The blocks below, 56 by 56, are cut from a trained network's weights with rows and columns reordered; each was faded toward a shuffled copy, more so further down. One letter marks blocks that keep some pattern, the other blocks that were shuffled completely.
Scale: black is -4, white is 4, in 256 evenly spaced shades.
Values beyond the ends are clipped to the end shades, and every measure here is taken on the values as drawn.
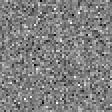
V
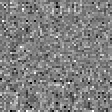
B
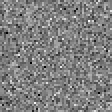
V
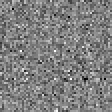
B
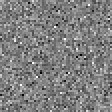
V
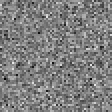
B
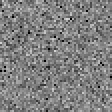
V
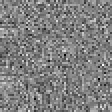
B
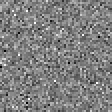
V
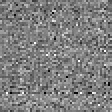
B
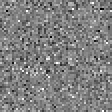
B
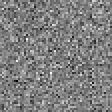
B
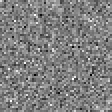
V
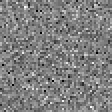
V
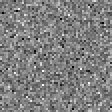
V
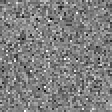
V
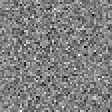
B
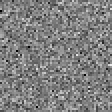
V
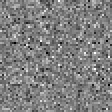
B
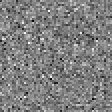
B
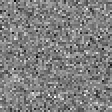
V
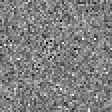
V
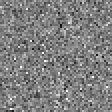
V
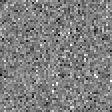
B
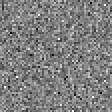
V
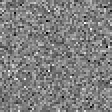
V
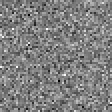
V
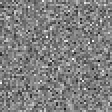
V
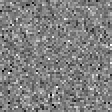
V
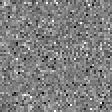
B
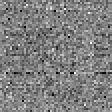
B
